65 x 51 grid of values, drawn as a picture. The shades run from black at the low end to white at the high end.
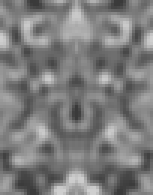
It is mirror symmetric from left to right. The texture is blotchy. No overall slope runs across the table. There is no seam.
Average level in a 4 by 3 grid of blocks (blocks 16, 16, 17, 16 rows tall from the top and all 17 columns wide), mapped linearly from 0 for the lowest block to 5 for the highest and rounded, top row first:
353 / 111 / 303 / 040
